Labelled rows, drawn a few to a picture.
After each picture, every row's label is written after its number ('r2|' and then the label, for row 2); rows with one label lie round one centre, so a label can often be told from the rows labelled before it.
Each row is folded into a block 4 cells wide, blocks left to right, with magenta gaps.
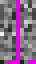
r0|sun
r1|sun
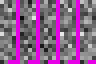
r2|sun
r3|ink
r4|ink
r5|sun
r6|sun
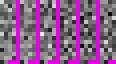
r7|sun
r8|sun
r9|sun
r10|ink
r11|ink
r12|ink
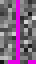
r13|sun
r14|ink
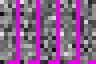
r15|sun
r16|sun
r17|ink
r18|sun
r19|ink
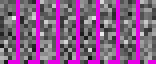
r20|ink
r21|ink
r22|sun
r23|ink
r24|ink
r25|sun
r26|ink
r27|sun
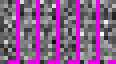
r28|ink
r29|sun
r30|sun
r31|ink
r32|sun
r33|sun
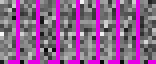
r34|sun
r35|sun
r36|ink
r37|sun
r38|sun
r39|sun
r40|sun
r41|ink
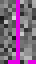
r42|ink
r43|sun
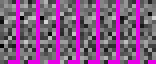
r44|ink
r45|ink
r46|ink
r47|ink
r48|ink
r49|ink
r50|ink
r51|ink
